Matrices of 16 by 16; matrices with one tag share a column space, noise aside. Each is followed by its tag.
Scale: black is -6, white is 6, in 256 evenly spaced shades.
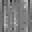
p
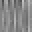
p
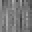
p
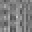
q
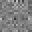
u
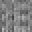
q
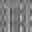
q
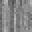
p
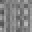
q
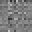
u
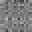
u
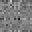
u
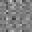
u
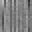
p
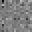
u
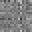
u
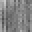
p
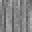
p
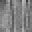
p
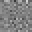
u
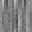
p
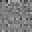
u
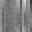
p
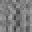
q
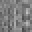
q
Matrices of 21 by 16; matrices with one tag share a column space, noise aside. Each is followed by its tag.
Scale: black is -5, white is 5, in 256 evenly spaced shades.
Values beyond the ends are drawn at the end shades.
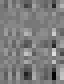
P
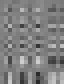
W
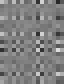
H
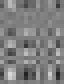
P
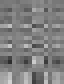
W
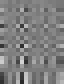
W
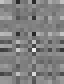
H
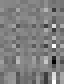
W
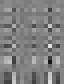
W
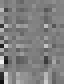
W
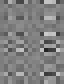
H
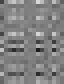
H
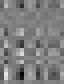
P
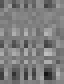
P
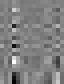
W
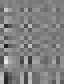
W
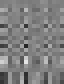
W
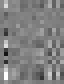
P
